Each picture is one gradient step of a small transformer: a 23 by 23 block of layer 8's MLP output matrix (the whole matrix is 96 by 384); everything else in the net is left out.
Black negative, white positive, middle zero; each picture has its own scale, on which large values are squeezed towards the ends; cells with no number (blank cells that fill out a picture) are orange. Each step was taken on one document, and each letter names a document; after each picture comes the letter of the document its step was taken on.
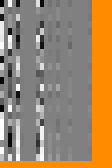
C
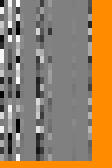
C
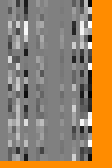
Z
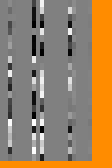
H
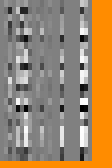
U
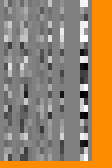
U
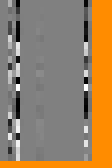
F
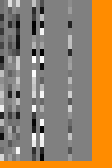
H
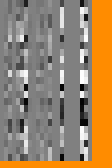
U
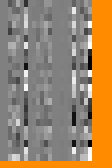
Z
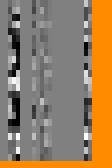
F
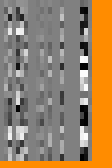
U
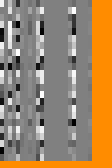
C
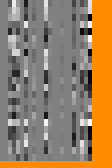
Z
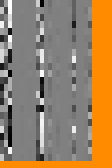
C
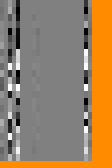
F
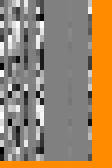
C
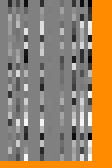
Z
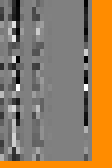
F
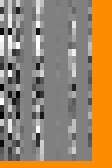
C
